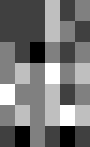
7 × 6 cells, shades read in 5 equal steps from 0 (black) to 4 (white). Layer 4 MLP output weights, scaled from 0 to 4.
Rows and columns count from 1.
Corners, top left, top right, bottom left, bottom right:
1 2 1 1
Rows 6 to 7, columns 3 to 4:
2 3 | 2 1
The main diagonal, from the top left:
1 1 0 4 1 3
